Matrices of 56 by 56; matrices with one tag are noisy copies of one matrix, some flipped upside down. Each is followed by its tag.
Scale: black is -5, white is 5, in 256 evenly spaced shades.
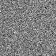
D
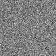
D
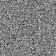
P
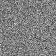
D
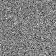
D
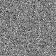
P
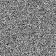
P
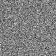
D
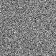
D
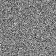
D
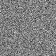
D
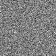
D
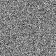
P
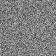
D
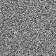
D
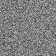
D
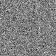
P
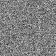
P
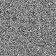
P
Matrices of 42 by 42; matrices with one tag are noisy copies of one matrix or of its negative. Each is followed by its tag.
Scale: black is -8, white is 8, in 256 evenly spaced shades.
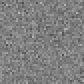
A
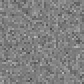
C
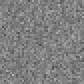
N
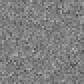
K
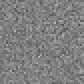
A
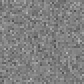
C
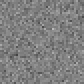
K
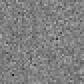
A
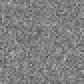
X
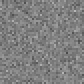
C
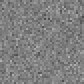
K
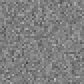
N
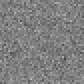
X
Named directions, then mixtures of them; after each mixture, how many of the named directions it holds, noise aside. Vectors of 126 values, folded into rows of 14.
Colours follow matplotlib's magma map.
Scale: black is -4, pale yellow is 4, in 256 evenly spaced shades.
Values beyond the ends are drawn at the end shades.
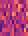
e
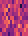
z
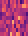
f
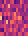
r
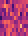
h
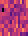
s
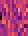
two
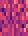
two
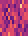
one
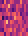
two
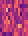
two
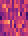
three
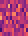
two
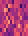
one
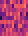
three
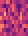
two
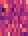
two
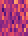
three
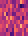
three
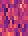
one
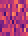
one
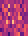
three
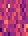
three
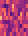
one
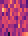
two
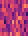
three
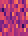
two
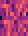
one
